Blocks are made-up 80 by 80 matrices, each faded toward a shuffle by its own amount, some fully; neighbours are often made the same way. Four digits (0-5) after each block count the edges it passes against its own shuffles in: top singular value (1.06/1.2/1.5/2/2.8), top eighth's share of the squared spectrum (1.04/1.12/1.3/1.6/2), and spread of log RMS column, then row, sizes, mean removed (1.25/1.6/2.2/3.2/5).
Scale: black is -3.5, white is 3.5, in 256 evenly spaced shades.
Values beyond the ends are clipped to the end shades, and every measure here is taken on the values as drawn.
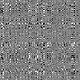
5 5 3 3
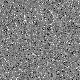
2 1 0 0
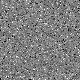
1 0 0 0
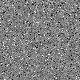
2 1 0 0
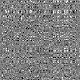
4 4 3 3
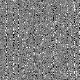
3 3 3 0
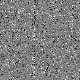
2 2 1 0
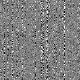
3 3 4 0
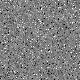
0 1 0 0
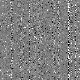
3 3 3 0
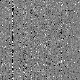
3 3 3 0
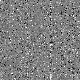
2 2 2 0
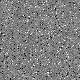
0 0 0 0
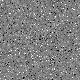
0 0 0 0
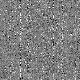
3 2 2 0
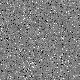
0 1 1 0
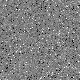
0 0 0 0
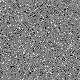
0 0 0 0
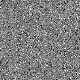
2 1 2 0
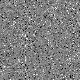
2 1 2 0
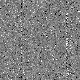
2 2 2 0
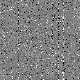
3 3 2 0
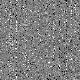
2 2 2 0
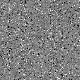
2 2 1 0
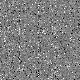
2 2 1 0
